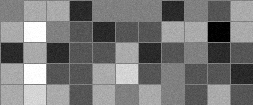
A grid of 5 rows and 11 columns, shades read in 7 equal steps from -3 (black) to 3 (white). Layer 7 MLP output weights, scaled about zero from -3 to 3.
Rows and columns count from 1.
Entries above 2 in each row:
0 1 0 1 0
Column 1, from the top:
0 1 -2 1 1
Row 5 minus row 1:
1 1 0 1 1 0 1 2 -1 2 -2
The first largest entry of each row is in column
2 2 2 2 2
